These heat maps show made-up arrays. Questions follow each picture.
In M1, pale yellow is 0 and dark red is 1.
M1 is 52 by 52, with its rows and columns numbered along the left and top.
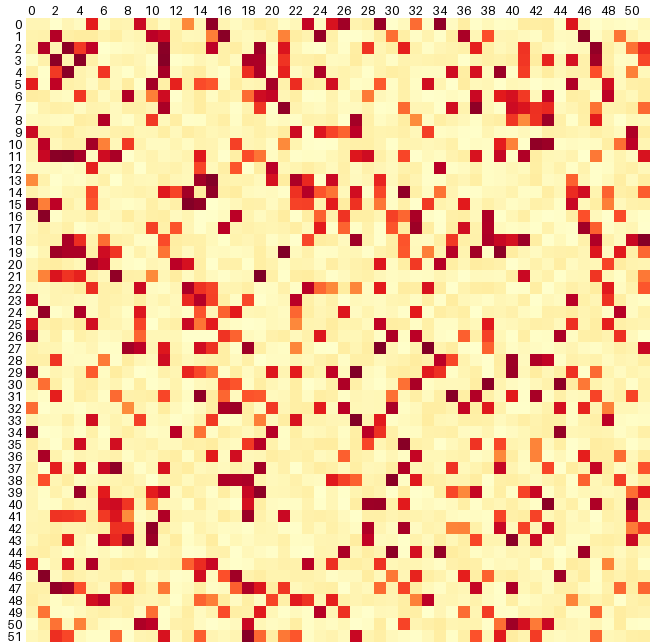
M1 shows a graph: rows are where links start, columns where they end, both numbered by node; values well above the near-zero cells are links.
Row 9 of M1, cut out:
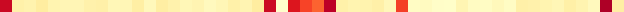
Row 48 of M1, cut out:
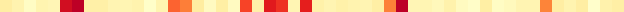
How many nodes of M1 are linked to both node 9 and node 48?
3
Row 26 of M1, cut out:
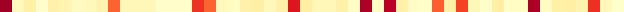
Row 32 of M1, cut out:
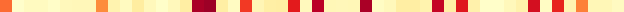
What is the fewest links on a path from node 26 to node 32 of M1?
1
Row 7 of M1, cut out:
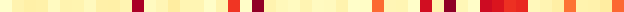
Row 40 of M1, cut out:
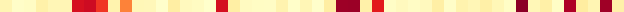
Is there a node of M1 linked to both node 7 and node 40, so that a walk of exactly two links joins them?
yes
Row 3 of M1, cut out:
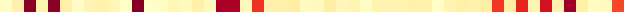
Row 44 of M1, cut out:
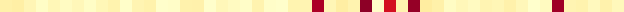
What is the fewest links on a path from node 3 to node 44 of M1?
4
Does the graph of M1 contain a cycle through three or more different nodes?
yes
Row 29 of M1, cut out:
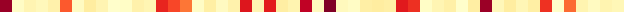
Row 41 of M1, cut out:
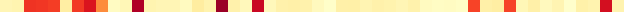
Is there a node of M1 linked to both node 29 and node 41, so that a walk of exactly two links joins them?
no
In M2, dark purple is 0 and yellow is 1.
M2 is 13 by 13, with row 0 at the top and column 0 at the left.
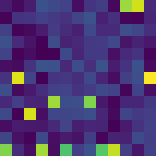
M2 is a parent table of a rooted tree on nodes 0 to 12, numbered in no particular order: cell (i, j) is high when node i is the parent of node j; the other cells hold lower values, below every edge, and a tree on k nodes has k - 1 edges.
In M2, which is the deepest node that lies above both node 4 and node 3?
12
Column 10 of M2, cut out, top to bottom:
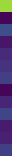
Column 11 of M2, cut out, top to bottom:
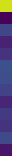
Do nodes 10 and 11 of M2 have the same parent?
yes
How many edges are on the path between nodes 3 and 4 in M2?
3
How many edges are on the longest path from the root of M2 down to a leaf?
3
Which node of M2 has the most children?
12
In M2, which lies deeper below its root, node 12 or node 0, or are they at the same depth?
node 0
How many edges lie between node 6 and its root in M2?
0
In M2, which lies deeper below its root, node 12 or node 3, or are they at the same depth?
node 3
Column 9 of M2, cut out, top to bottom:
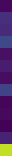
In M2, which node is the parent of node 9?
12
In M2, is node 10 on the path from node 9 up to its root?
no
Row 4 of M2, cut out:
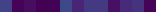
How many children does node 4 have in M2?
0
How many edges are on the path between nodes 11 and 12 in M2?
2
